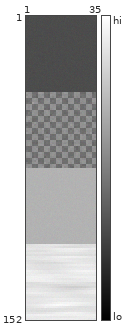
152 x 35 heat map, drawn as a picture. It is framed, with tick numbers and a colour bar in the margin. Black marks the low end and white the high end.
It is made of 4 by 1 panels. Panel 1,1: low, flat. Panel 2,1: middling, checkered. Panel 3,1: high, flat. Panel 4,1: very high, streaked across, faint in contrast.
